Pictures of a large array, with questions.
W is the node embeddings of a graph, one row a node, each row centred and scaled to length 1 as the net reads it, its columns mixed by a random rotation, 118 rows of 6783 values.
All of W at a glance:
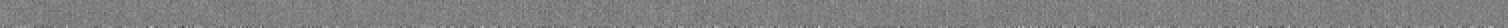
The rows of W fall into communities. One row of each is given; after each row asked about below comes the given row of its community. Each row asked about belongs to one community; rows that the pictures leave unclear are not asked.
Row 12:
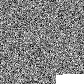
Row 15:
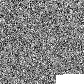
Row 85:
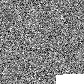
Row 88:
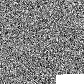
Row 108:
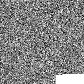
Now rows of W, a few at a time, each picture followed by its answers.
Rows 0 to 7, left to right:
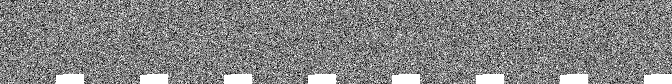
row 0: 15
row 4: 12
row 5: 108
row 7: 12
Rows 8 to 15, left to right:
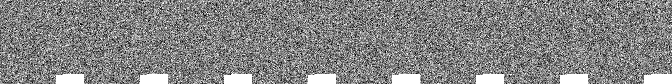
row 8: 12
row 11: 108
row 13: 12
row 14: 15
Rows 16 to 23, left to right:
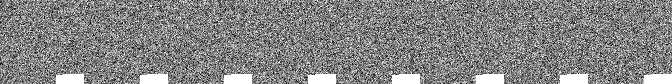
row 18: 108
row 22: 88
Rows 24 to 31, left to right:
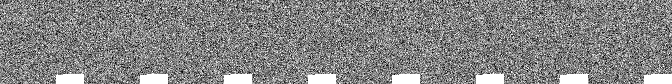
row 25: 12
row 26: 108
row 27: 85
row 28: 15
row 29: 85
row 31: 88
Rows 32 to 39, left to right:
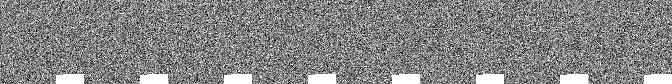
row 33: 88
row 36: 85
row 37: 12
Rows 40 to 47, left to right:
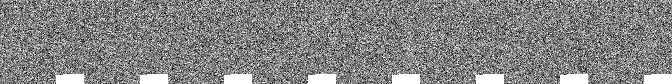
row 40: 85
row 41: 108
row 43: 15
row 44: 12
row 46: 88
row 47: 108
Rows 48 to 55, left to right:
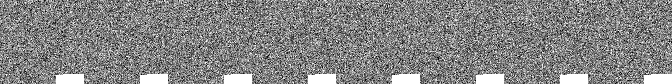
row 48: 88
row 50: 108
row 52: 15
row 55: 85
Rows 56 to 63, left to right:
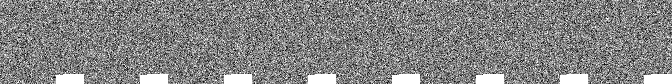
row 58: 12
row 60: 15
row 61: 88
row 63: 85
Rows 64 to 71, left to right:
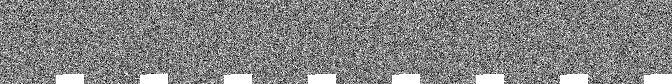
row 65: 88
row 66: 108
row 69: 108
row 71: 12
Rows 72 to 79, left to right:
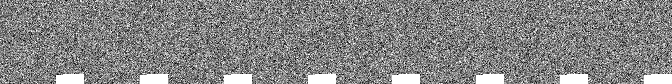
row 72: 15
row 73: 108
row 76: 108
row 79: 108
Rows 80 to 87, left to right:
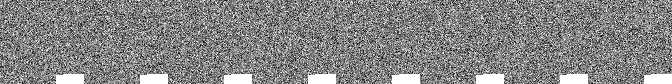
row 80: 12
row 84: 88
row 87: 108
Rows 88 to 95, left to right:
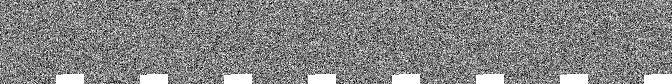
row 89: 12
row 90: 85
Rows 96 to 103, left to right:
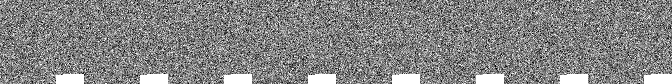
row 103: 85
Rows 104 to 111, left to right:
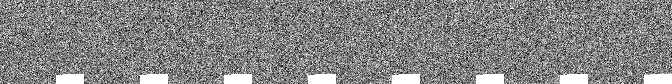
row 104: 108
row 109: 88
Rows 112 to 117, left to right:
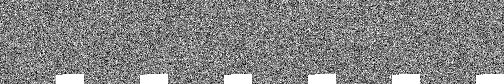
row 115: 88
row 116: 12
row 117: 15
